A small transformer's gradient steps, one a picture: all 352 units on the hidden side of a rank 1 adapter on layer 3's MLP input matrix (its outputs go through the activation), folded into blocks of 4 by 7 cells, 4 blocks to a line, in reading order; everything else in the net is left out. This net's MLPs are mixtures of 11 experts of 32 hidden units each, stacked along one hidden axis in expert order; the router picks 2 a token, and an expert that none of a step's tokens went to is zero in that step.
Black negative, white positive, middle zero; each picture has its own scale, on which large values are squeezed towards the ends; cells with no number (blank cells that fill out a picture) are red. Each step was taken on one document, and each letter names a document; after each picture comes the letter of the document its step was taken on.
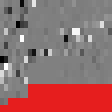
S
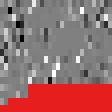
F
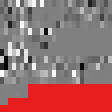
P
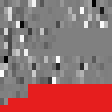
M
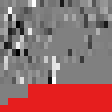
M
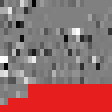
S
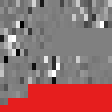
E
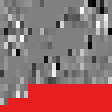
M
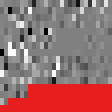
P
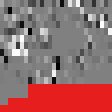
M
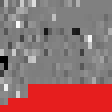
S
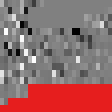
S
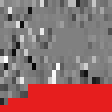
P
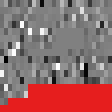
P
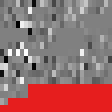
P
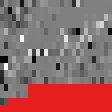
S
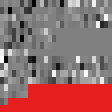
F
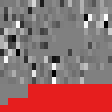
M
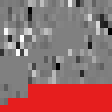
M
